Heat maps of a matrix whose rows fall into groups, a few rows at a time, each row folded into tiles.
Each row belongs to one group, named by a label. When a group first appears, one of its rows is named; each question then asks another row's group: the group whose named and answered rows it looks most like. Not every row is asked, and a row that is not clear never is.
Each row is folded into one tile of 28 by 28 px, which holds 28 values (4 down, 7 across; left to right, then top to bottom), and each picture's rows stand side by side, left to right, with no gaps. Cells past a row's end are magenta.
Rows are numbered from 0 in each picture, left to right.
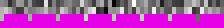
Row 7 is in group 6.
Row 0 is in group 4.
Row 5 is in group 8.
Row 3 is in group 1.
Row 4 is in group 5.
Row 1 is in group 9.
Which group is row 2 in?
1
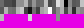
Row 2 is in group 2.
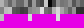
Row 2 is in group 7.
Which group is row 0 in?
1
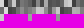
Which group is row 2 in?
7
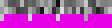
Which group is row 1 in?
7
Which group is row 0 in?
4
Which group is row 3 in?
2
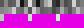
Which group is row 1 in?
4
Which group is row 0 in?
8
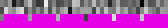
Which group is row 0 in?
6
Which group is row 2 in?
5
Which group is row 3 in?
6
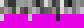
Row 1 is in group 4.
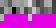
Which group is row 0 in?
1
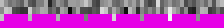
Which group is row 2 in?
1
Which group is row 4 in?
7
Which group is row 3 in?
9
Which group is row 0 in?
1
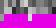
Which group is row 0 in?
1
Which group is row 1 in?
7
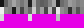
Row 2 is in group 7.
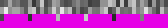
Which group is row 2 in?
4
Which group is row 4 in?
6
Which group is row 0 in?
6
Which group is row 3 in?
9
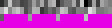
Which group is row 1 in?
1
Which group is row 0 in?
6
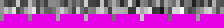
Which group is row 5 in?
1
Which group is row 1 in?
2
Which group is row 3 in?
9
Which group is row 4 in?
4
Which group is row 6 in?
6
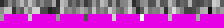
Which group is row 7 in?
5
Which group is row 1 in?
1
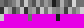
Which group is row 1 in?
6
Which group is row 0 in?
1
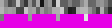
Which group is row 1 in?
6
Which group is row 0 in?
4
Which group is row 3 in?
7
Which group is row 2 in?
2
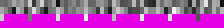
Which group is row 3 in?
7
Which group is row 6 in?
1
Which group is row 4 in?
4
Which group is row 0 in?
7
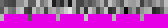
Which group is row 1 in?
6
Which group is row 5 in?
1
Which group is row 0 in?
9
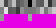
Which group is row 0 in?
2
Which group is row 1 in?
8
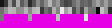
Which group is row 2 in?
4
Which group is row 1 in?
5
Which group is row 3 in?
7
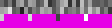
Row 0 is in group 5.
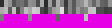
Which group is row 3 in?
1
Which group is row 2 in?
2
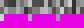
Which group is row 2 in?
2
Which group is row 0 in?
9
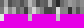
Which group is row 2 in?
7
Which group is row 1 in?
4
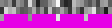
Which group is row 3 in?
5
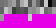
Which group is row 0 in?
1
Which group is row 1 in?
8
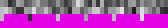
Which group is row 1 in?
6
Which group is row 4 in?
5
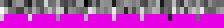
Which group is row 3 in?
5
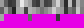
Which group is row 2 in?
2
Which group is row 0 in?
9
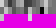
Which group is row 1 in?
7
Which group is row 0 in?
4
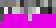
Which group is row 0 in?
6
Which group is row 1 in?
1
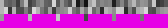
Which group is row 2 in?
8
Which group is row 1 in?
1
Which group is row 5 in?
2
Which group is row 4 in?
5
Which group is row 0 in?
2
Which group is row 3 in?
6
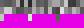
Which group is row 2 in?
6
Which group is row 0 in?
1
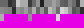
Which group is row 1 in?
6
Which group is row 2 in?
1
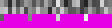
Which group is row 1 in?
5
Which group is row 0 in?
2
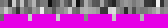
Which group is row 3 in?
4
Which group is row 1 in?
8
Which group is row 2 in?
8
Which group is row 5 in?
9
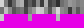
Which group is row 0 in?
4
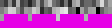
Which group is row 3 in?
1
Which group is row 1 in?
5
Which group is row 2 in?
5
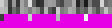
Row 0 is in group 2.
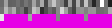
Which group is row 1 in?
1
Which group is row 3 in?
4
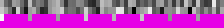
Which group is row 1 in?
2
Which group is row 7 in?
9
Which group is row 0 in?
7
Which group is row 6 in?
5
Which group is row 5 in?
5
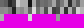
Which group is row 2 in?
6
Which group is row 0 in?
9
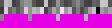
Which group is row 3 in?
5
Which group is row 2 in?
4
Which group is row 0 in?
6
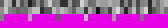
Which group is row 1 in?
5
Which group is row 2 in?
2
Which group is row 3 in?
1
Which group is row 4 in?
2
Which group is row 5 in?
2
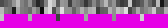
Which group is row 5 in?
8
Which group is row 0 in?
7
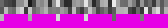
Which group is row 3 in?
4
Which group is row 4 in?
4
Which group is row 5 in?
6
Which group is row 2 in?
9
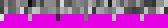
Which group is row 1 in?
5
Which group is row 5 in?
9
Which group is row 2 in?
6
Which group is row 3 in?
6
